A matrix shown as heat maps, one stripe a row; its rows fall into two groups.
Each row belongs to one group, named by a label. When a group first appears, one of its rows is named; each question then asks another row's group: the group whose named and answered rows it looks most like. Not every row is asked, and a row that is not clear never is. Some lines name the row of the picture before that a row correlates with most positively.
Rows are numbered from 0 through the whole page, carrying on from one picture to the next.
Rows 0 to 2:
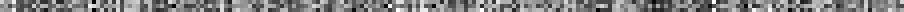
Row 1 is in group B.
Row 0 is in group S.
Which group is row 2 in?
S
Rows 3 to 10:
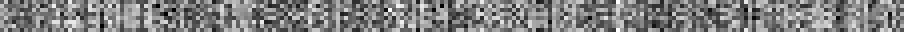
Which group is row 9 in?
S
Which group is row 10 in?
B
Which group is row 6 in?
S
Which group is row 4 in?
S
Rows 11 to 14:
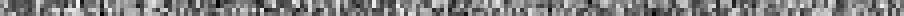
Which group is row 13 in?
S
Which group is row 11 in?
B
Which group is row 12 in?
B
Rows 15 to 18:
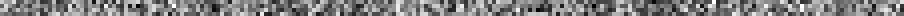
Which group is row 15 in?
S
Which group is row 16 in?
B
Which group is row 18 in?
S
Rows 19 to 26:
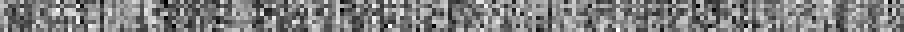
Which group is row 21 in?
S
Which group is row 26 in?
B
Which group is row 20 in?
B
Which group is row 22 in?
S
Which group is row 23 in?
B
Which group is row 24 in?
B
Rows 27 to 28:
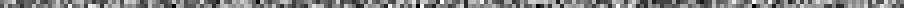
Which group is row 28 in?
B
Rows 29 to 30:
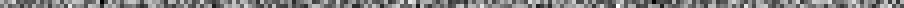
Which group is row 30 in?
B
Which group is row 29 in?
S
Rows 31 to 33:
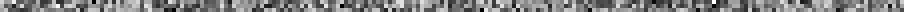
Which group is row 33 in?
B
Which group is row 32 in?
S
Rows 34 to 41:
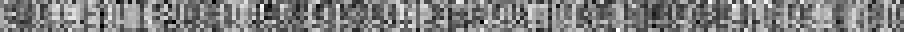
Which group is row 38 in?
S
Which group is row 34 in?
B
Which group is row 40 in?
S
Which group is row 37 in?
S
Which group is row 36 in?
S
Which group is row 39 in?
B
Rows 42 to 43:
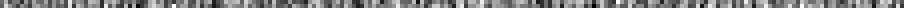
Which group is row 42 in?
B
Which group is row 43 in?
B
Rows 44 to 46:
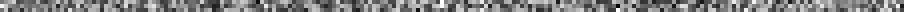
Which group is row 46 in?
B
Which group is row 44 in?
S
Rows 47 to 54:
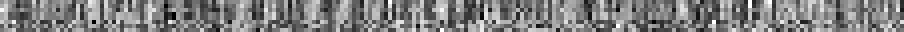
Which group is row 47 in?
B
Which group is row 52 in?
S
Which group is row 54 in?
S
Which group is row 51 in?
B
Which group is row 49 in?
B
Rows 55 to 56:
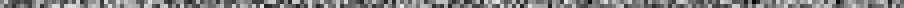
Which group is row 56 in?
S
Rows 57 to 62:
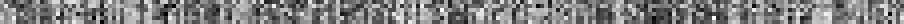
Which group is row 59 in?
S
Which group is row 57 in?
S
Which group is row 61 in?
S
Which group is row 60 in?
S
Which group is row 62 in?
S
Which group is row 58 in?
B
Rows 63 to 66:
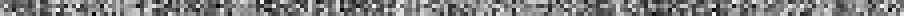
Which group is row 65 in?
S
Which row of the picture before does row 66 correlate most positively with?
61
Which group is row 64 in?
B
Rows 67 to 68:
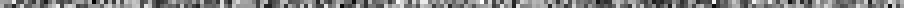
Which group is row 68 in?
S
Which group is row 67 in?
S
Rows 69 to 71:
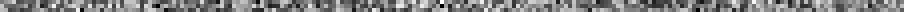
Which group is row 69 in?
S
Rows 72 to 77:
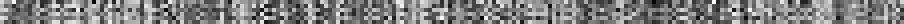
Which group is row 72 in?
S
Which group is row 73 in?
S
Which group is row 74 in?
B
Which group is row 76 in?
B
